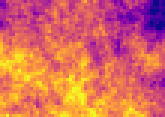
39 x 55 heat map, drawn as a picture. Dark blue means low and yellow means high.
The texture is blotchy. The ninth with the highest average is the bottom middle. No regular stripes run through it. There is an overall slope up to the bottom left. The ninth with the lowest average is the top right.
